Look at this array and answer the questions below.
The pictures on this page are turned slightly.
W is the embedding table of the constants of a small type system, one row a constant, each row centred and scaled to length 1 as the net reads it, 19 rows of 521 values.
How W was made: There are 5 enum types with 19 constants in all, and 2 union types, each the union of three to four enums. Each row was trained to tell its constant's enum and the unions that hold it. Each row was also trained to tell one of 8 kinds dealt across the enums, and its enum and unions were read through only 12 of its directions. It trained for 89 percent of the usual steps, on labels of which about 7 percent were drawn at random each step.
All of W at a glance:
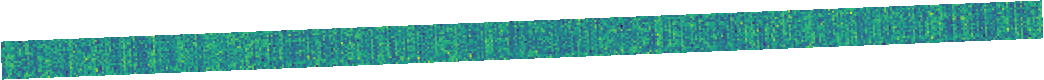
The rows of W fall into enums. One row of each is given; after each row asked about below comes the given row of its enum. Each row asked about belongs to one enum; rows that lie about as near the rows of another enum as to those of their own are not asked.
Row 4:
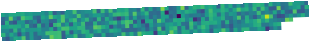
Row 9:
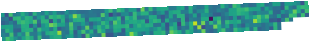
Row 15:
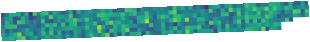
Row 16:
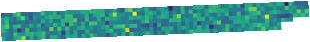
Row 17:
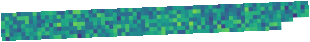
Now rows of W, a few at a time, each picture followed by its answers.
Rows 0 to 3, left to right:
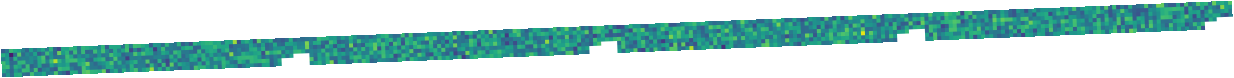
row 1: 15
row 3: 9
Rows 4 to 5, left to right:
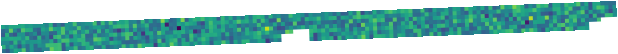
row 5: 16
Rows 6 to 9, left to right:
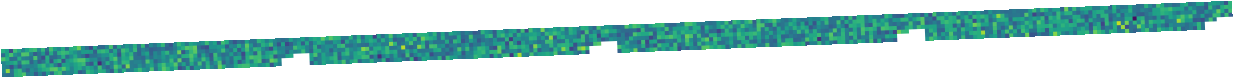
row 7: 4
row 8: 15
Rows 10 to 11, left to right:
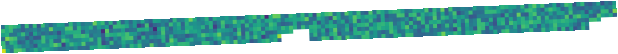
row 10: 15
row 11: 4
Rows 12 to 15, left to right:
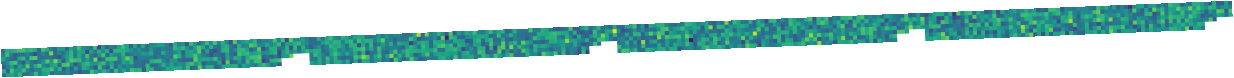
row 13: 9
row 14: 15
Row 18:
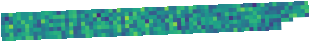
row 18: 9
